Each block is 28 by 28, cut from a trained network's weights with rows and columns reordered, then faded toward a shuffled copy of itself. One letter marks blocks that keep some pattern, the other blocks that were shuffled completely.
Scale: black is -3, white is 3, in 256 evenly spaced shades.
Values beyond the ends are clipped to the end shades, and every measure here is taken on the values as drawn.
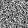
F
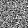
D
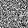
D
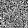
F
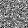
F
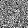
D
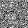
D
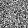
F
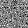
D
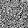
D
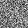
F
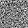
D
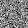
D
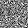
D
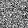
F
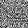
D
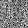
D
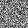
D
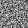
F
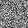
F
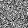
F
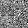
D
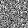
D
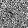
F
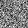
F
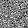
F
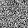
D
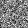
F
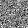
F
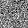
F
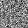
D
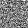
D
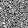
F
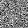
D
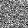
D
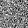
F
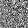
F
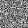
D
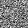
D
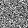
F
